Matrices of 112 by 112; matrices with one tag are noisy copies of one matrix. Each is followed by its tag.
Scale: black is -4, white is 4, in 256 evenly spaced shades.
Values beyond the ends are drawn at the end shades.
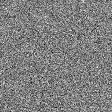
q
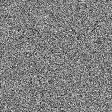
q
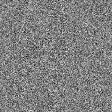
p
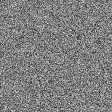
q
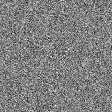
p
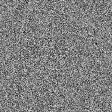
p
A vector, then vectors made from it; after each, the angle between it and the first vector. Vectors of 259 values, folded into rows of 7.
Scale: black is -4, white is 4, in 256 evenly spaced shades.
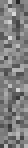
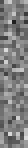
partly aligned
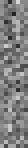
nearly opposite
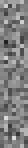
orthogonal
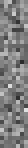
partly aligned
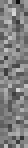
nearly parallel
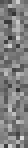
nearly opposite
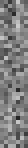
nearly opposite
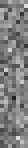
orthogonal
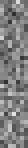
partly opposed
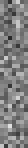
nearly opposite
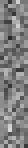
nearly opposite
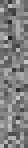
nearly opposite
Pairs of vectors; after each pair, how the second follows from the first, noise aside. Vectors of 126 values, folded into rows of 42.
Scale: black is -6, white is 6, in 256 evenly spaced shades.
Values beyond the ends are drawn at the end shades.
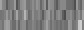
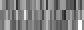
scaled up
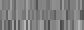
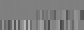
partly zeroed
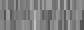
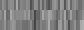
negated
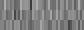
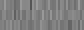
shrunk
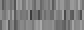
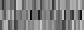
scaled up
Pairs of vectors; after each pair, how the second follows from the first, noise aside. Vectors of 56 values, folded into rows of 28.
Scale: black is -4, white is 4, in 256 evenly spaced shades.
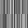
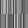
reversed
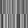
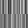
reversed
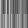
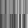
reversed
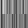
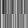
negated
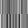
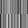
negated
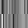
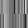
reversed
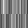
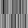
negated
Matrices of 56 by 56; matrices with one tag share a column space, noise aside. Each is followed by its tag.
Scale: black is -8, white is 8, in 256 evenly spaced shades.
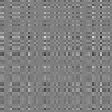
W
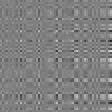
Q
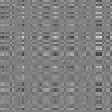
W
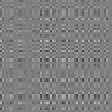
Q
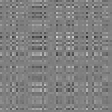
W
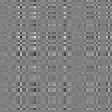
W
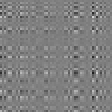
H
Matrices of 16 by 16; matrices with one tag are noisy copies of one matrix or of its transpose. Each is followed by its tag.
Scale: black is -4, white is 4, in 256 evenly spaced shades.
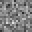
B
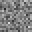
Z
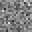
Z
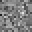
B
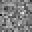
B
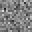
Z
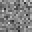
Z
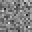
Z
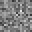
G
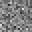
Z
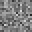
G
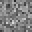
B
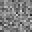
G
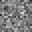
B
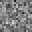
B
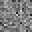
G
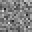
Z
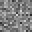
G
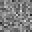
G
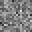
G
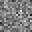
G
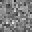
B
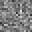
G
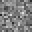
B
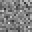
Z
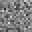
Z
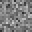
B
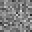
G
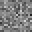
G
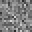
G
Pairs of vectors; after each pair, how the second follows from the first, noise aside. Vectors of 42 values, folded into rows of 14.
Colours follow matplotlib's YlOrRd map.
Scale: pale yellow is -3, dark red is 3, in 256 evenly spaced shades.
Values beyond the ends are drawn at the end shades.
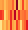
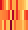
reversed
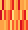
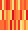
negated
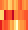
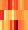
negated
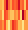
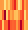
reversed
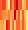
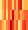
reversed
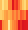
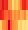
negated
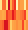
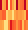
negated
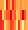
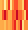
reversed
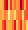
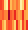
negated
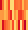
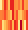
negated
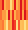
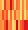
negated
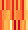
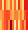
negated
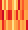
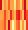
reversed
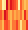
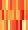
reversed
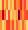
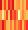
negated
